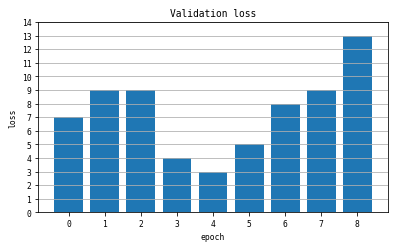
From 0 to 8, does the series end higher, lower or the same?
higher
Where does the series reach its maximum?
8
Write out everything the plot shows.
Title: Validation loss
x-axis: epoch, ticks 0 1 2 3 4 5 6 7 8
y-axis: loss, ticks 0 1 2 3 4 5 6 7 8 9 10 11 12 13 14
Values:
7 9 9 4 3 5 8 9 13
